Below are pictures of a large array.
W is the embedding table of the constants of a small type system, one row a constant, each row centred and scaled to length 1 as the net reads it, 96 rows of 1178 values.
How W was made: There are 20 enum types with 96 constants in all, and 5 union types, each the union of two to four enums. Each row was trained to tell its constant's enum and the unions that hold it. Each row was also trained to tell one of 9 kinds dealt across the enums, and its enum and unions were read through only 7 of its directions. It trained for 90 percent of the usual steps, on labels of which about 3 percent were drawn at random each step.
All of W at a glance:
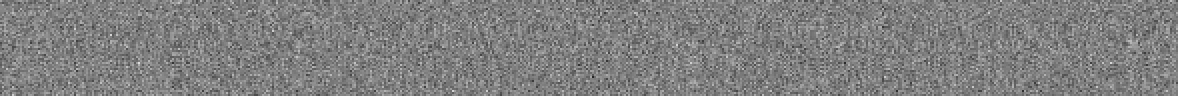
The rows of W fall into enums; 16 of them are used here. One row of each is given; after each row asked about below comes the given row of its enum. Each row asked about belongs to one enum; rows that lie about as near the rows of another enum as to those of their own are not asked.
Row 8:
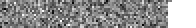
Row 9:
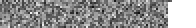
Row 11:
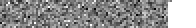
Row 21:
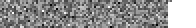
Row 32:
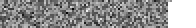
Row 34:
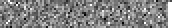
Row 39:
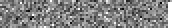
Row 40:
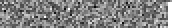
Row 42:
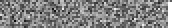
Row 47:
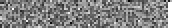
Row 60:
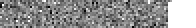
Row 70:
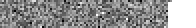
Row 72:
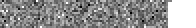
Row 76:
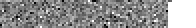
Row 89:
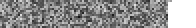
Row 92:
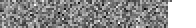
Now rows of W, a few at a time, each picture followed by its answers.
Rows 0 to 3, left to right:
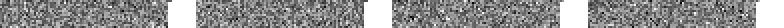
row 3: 60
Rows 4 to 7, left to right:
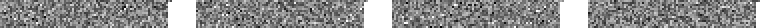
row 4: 21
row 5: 60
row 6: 70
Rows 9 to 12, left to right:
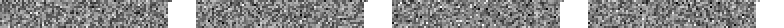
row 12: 11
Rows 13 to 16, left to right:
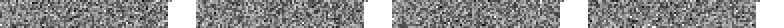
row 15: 42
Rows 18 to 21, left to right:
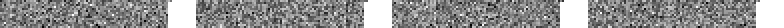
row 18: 70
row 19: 76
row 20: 8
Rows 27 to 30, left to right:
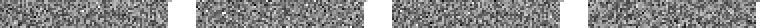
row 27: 70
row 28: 89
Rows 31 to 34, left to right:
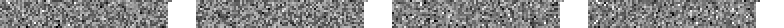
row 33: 11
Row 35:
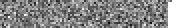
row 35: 32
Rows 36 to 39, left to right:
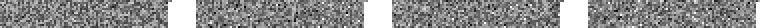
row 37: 70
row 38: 32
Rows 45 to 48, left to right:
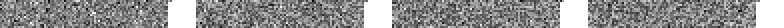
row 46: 42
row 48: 40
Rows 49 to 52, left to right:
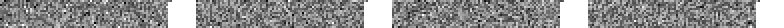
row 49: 34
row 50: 21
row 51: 76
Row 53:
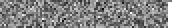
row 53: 11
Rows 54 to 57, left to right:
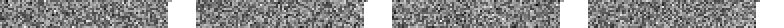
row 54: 32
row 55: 60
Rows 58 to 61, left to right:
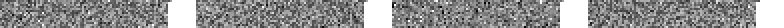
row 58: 39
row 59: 39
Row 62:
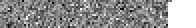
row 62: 21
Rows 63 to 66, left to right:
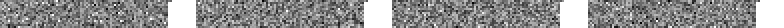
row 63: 42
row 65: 39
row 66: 8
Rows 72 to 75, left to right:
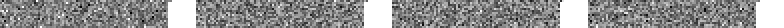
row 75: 32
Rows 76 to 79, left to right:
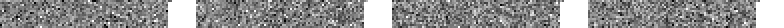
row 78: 42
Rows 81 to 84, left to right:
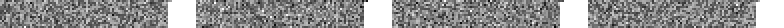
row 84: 40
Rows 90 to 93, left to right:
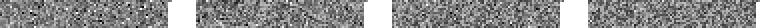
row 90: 72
